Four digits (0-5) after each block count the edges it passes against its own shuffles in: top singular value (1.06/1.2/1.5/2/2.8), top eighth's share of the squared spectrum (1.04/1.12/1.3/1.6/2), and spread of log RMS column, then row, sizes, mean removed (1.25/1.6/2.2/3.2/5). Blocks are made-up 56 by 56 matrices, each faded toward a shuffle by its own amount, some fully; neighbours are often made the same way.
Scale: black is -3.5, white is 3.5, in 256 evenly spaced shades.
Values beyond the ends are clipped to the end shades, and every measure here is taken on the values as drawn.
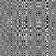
5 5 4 3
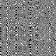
4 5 3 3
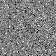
0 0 0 0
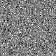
3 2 1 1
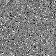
1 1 0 0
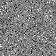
0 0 0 0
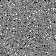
0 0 0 0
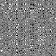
4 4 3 3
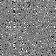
3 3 1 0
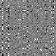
4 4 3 2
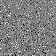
2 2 0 0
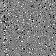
2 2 1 0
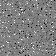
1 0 0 0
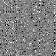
3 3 2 1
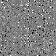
3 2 1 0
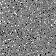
1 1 0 0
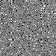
3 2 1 0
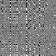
4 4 3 2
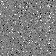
2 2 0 0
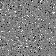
2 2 1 0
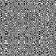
4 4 3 2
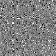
3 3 2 1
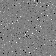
0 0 0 0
